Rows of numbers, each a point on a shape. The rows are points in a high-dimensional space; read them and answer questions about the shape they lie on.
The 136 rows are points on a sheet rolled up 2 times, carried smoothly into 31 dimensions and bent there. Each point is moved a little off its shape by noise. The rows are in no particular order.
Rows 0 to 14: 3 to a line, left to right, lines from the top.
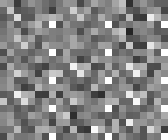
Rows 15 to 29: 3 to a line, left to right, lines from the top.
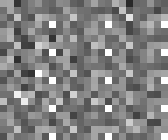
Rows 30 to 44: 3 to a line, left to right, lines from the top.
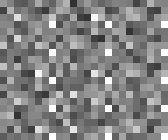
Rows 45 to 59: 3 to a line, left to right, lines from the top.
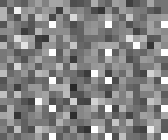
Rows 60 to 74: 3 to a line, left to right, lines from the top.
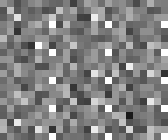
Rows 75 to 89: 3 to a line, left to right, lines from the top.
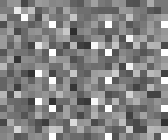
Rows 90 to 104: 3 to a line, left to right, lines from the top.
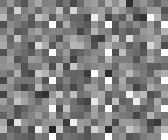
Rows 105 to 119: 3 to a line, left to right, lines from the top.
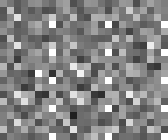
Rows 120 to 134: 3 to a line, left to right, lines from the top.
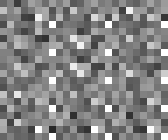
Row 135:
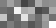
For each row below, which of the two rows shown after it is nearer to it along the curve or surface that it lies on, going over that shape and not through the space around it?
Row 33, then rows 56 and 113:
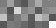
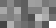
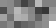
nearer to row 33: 56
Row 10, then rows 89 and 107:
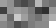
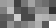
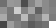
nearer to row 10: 107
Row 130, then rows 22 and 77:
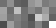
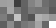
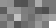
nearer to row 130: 22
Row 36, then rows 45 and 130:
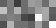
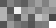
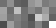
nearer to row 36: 45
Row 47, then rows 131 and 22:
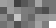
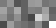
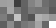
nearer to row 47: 22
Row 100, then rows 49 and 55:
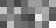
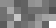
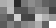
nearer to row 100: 55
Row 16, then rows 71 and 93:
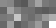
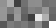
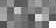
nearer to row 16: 71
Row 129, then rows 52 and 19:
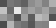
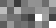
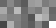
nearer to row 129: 52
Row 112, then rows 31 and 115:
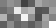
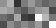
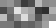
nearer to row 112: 115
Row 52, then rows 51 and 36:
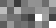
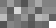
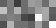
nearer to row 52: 36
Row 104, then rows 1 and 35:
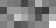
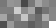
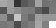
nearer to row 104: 1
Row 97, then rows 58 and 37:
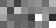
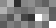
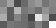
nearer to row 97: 58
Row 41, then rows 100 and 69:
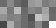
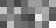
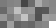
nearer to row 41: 69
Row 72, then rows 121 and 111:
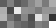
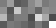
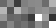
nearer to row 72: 111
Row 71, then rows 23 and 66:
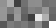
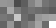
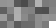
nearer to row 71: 23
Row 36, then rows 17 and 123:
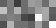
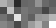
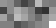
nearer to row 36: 17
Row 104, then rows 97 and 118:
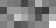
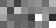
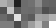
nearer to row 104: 118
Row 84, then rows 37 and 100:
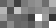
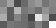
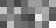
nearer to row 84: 100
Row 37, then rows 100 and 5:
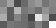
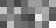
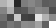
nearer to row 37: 5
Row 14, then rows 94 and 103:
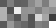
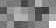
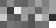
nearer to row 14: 103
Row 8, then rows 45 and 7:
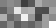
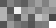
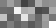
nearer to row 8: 7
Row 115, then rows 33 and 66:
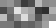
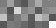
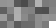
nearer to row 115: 33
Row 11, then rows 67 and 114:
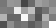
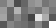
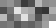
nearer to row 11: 114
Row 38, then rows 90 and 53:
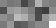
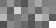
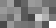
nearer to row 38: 90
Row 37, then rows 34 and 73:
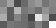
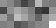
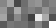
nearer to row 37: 73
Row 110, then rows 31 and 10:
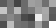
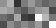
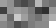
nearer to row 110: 31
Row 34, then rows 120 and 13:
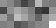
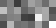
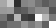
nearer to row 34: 13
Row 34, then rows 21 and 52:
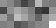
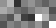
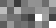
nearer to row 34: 21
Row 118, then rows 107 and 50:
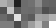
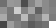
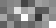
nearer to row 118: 107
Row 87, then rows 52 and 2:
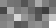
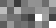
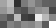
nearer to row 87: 2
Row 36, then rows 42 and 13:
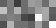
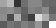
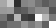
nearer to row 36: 13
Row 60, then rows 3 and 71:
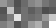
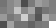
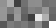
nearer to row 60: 3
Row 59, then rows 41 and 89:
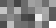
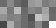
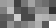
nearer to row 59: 89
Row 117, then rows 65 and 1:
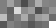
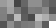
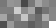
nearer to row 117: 1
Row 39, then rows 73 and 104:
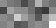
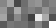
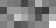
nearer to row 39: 104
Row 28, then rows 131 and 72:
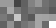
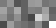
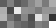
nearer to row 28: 131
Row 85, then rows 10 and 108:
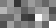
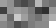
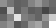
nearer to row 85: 108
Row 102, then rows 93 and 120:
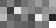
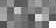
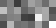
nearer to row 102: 120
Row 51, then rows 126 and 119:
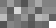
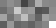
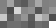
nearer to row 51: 119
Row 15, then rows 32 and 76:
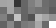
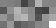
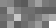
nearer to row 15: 76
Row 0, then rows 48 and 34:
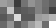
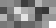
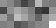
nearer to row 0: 34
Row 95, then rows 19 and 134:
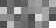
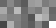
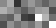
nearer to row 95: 134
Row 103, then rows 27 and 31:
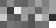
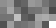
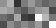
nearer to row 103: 31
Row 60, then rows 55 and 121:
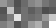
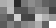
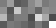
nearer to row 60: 55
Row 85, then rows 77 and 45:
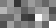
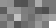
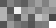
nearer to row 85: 45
